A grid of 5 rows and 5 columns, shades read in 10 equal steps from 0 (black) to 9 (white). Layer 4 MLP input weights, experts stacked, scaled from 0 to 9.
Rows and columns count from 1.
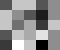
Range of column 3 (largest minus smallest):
4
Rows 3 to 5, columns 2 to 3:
4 6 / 7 6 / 9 7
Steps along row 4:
up down up down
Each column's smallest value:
2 4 3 0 5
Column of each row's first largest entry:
2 1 1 4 2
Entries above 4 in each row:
3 3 3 4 3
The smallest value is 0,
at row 5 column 4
